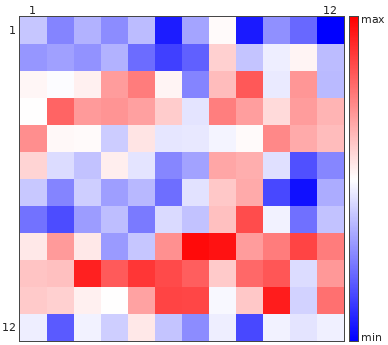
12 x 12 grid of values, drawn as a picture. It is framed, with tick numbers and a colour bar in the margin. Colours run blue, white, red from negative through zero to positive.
Odd rows or columns: none. Stripes: horizontal, repeating 2 times. Ninth with the highest average: bottom middle.
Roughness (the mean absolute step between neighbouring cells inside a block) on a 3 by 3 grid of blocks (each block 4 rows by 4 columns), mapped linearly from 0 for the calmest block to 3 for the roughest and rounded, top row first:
0 2 2 | 0 0 3 | 2 2 3
